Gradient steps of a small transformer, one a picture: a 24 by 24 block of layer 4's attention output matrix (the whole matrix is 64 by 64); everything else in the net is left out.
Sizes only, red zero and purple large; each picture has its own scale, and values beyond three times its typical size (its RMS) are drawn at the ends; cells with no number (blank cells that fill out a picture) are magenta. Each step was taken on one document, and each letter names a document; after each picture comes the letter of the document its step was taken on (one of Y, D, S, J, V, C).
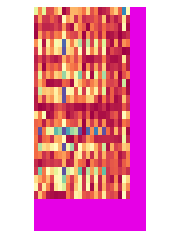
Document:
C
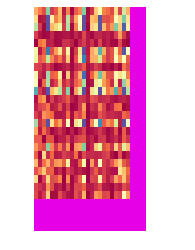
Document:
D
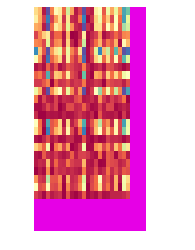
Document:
D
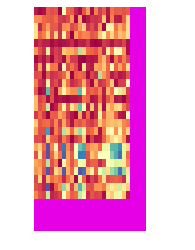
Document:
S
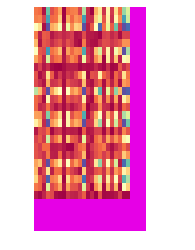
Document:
D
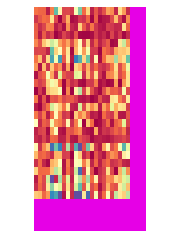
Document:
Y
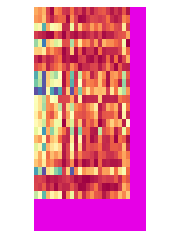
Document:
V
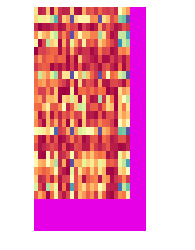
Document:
V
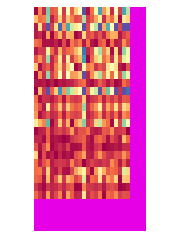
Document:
D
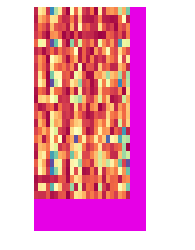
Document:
V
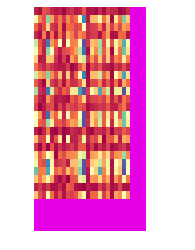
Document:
D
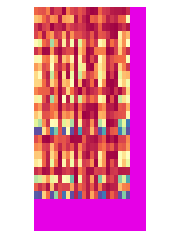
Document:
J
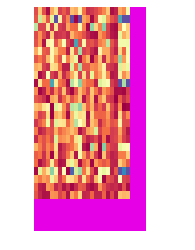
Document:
V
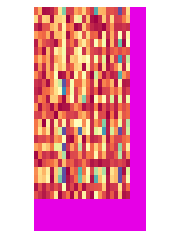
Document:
C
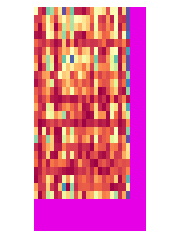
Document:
Y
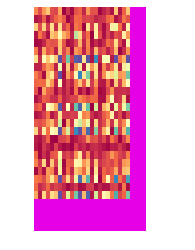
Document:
Y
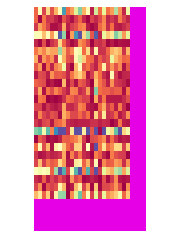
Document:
C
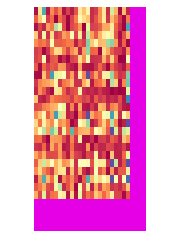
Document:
Y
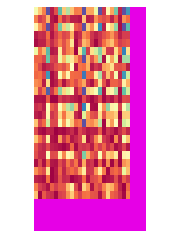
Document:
D
